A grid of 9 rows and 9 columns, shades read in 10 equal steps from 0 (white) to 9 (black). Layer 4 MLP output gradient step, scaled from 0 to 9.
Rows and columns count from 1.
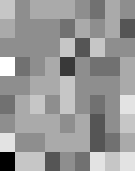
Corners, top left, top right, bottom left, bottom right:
2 4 9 1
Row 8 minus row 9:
-8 2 2 -3 -1 -2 5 3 2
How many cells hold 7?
1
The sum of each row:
31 36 34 36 31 30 32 32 32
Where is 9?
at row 9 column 1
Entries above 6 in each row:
0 0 0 1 0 0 0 0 1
